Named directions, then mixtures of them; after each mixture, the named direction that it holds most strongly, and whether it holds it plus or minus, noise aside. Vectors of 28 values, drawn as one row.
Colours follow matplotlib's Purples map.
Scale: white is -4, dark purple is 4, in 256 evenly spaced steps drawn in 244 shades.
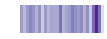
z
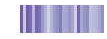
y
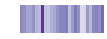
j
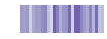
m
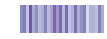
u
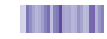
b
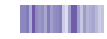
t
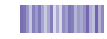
b, minus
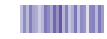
u, plus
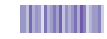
u, plus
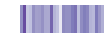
b, minus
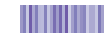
u, plus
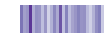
u, plus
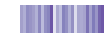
m, minus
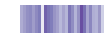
j, minus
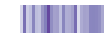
y, minus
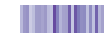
m, plus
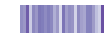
u, minus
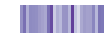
m, minus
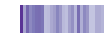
y, plus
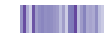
t, plus
